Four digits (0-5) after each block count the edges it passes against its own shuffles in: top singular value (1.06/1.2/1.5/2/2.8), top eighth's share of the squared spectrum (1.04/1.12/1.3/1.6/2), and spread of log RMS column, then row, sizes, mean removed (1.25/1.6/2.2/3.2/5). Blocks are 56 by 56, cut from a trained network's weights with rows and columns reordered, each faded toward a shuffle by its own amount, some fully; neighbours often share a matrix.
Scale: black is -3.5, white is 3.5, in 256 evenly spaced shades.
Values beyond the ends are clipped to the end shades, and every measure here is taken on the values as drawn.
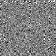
3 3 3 1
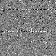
3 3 1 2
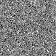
1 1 0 0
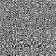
3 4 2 2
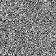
3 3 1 2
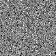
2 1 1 0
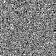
1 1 0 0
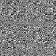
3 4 0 3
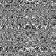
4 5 1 3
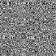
3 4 1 3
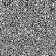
2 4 0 2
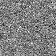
2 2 0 1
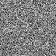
2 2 0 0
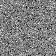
0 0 0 0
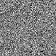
3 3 1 1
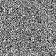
3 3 1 1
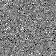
2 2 0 1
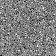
0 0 0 0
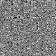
3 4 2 1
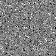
1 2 0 0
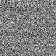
2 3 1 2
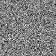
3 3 0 2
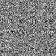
3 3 1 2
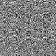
3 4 2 2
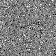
0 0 0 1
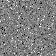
0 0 0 0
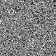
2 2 0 1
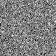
0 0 0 0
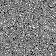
0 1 0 0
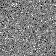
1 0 0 0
